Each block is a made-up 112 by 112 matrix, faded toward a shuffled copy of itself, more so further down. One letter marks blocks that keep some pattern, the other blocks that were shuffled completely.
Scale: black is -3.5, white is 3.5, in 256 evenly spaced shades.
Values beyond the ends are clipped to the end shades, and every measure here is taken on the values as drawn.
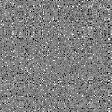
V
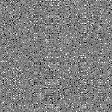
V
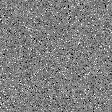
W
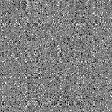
V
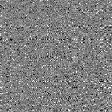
V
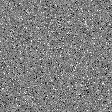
W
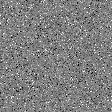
W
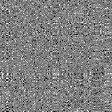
V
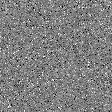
W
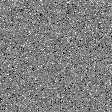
W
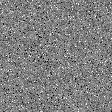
W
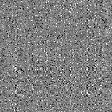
V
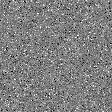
W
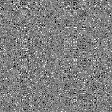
V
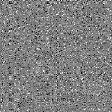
V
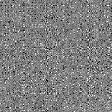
V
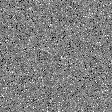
W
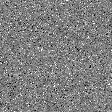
W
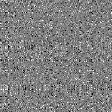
V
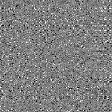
V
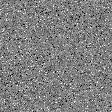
W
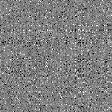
V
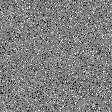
W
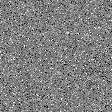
W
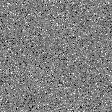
W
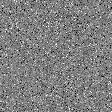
W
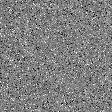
W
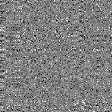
V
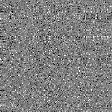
V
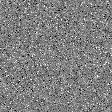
W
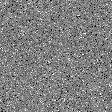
W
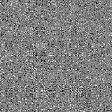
V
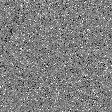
W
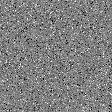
W
